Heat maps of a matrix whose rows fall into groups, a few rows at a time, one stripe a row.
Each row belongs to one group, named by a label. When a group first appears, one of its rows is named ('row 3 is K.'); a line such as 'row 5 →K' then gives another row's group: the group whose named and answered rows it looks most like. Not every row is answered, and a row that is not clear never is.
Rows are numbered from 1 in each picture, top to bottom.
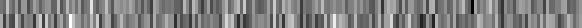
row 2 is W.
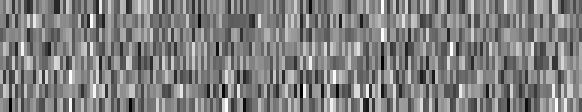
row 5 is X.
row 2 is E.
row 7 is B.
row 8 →W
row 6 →W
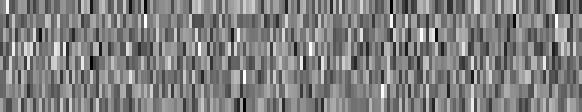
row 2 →E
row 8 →W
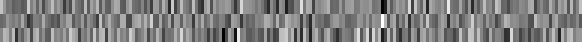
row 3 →B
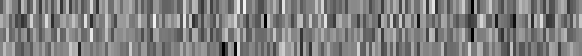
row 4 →B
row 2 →E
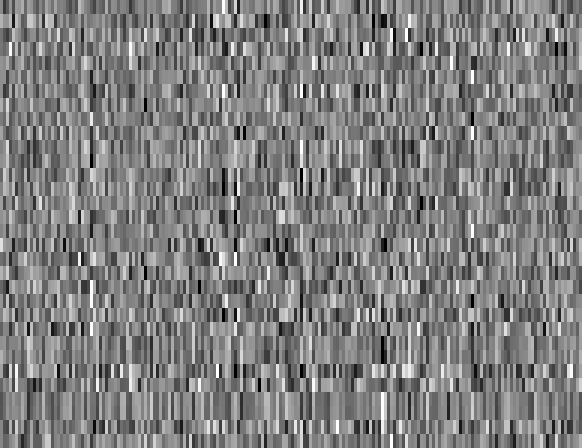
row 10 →W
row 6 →W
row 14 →B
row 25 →X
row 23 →B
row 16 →B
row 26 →X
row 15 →W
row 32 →E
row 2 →X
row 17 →W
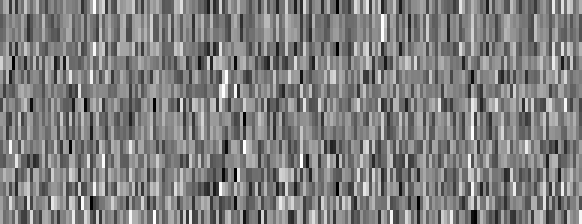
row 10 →W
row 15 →B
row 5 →X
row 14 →B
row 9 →W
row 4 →B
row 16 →E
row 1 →B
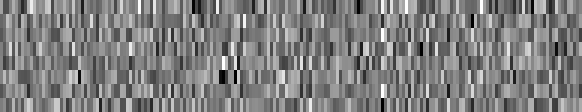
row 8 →X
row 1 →E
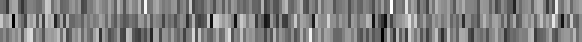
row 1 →E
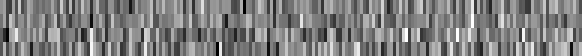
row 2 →W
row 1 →W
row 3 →E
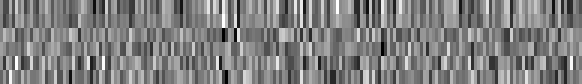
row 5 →E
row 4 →X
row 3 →B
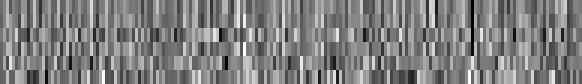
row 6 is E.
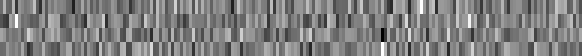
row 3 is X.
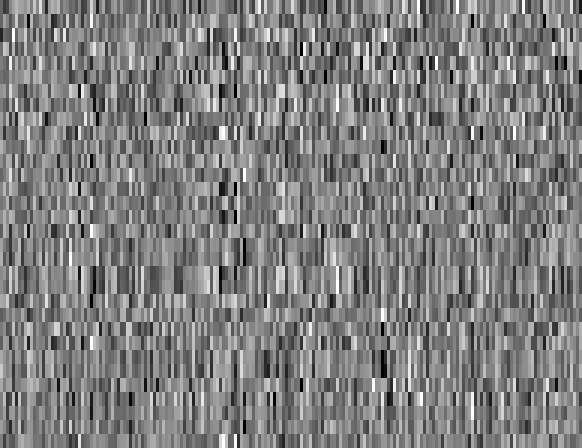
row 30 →W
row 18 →W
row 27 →X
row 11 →X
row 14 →B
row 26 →X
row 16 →B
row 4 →B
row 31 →W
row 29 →W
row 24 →X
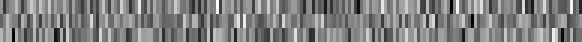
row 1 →E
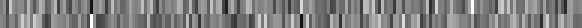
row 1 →W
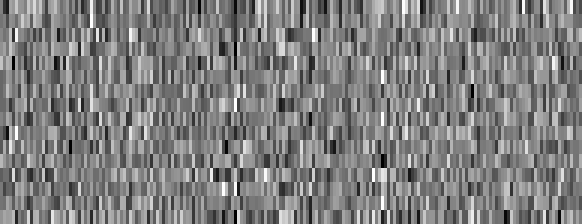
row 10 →E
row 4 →B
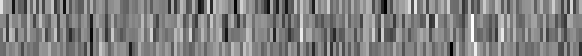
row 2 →W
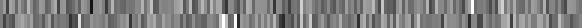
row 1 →W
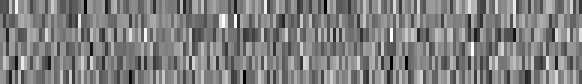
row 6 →W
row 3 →E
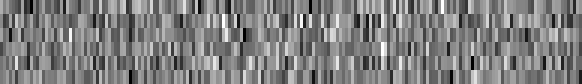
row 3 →W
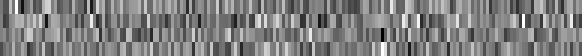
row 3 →X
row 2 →E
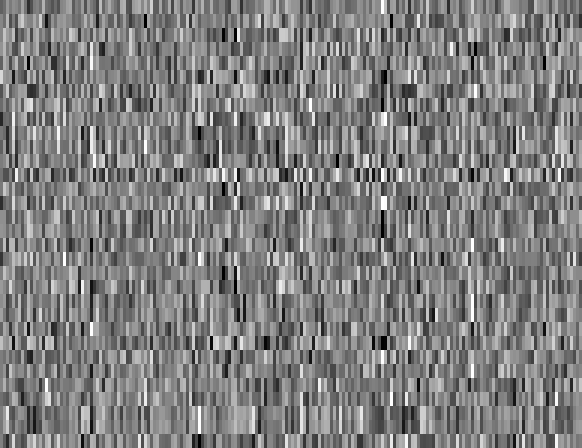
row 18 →W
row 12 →B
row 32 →E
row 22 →W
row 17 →X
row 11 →E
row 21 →B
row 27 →W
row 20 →B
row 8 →X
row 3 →B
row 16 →X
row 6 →X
